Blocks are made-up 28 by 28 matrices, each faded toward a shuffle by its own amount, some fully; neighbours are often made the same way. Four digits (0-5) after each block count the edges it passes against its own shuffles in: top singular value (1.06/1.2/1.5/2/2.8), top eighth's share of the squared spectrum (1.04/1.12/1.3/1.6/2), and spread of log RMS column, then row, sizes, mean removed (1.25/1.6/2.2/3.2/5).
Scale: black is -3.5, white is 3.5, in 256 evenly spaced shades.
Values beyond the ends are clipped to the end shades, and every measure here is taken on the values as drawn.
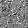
0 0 0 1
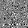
2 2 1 1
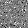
0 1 0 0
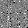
2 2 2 1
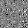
2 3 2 2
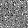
0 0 0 0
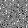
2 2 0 0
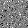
1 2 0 0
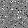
1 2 0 0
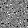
0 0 0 0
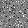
1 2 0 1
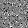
0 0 0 0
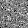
0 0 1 0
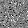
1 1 0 0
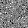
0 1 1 0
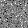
0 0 0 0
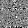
2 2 1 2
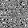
0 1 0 1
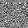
1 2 2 2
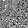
1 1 0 0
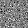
0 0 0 0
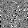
1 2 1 2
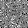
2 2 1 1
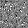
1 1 0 0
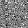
2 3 1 1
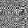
4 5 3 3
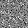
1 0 0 0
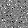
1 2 0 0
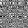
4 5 2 3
